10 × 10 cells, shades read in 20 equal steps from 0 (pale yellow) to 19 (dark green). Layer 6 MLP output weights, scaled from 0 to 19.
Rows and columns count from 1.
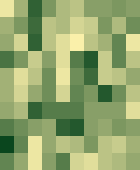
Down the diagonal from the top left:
1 10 16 9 1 12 9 8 4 8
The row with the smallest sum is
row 3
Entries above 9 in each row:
3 4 2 5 3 5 4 5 3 2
